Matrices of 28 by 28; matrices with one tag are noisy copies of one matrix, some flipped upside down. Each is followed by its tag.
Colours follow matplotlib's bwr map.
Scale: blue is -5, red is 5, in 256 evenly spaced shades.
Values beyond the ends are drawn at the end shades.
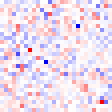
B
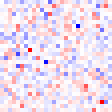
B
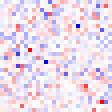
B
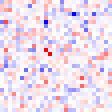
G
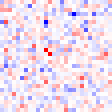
G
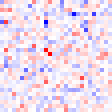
G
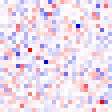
B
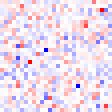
B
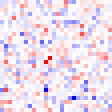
G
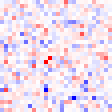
G
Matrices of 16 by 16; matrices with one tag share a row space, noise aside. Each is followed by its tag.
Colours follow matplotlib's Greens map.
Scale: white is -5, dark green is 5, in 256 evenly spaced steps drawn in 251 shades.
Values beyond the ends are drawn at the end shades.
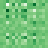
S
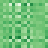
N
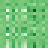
S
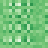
N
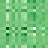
S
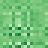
N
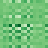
N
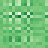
N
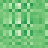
N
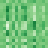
S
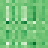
S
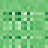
N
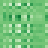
N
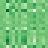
S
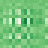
N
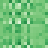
N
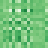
N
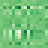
N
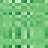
N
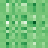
S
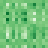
S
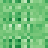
N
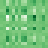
S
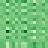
S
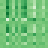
S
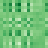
N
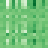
S
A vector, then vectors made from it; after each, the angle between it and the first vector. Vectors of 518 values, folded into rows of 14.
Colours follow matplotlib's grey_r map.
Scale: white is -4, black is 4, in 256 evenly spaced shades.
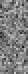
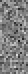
partly opposed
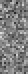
nearly opposite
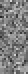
nearly parallel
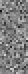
partly opposed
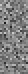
orthogonal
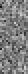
partly aligned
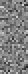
partly opposed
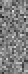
partly aligned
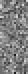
nearly opposite
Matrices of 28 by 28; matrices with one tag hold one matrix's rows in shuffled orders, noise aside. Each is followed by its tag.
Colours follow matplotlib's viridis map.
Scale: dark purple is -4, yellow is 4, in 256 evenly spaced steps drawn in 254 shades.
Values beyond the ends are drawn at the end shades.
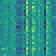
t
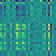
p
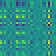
p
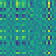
p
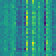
t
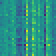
t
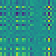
p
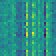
t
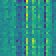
t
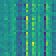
t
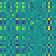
p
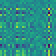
p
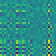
p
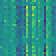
t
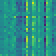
t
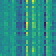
t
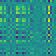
p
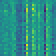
t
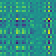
p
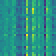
t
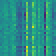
t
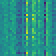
t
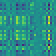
p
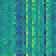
t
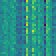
t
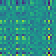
p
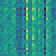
t
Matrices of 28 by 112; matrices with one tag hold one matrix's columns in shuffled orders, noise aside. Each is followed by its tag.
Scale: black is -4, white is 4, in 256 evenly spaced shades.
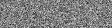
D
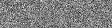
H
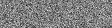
D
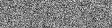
H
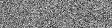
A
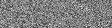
D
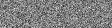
D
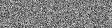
D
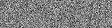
H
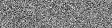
H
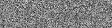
H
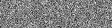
A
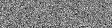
D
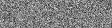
H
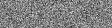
A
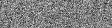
A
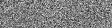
A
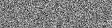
H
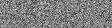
A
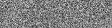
H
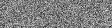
D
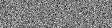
D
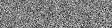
D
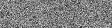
D
